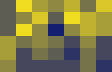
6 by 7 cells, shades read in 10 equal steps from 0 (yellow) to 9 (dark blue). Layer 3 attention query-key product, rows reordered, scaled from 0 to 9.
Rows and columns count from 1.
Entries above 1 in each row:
5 5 6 7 7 7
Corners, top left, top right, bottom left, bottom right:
6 1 4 8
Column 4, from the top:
4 6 9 5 6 7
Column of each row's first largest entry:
1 1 4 5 5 7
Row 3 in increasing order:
0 2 3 4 4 6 9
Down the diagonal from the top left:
6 4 4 5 8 5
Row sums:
21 22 28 35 41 45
